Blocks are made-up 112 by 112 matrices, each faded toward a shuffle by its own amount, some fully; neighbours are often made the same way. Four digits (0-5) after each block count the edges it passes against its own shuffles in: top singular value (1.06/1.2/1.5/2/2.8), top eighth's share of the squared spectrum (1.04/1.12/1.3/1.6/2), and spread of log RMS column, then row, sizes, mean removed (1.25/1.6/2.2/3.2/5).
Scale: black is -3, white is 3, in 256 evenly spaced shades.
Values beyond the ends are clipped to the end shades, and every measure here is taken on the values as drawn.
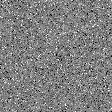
0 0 0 0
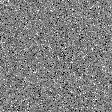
0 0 0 0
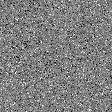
0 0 0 0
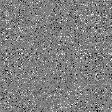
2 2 2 2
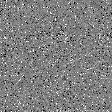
1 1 1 1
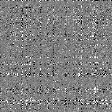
2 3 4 4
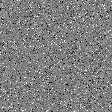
0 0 0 0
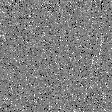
1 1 1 0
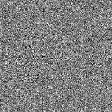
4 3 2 2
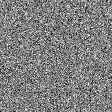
0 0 0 0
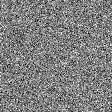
1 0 0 0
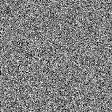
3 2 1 0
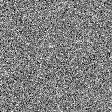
1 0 0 0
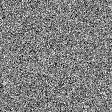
1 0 0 0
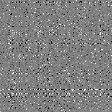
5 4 2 3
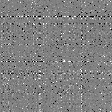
5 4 2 3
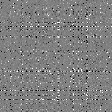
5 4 2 3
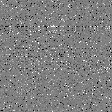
4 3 1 2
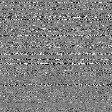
2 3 0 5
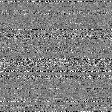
2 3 0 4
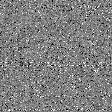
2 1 0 2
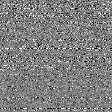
2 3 0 4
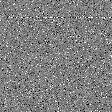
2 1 0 1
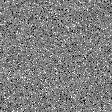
2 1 0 0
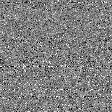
1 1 0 3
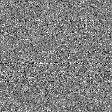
1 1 0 3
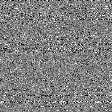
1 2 0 4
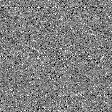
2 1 0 2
